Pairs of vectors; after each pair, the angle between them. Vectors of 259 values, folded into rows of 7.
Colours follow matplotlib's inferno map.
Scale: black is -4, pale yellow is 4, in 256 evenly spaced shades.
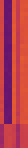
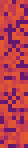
orthogonal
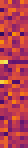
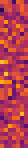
partly aligned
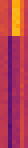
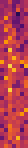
partly opposed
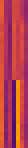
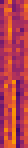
nearly opposite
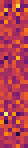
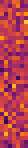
partly aligned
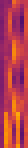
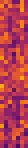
partly opposed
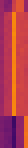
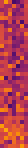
partly opposed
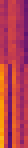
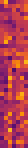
partly opposed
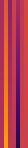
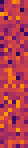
orthogonal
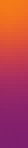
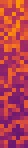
partly aligned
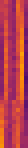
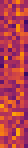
partly aligned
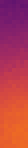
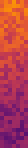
nearly opposite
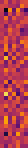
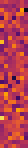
orthogonal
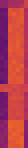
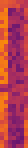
nearly opposite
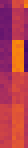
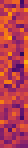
partly opposed
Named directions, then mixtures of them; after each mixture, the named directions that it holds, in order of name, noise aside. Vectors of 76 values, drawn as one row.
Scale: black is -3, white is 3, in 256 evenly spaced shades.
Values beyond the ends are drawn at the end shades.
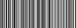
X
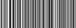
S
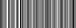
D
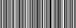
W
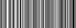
D, S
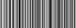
S, W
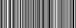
D, S, X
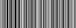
D, W, X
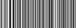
S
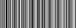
D, W, X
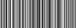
S, W, X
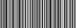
W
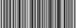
D, S, W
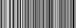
D, S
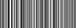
D, S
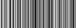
S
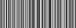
W, X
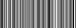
D, S, X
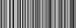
D, S, W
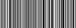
S, W
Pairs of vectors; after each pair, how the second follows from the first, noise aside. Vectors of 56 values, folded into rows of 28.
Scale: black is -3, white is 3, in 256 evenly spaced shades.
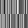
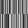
reversed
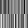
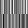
reversed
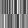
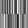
copied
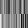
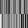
copied
